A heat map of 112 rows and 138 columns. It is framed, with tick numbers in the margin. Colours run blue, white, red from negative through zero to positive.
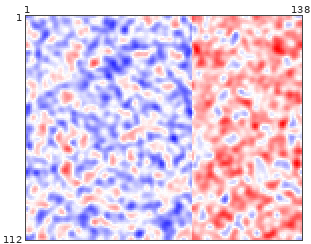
No regular stripes run through it. The texture is blotchy. A vertical seam about 60% of the way across splits the table, and the right part is higher. No lone cell stands out from its neighbours. On average the colour sits 50% of the way up the scale.
